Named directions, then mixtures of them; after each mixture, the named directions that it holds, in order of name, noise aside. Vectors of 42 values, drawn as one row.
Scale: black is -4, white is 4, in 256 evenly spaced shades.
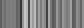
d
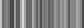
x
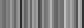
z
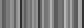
z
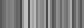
d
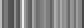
x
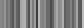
d, x, z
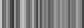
x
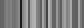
d, z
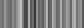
d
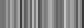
z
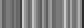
d, x, z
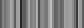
x, z
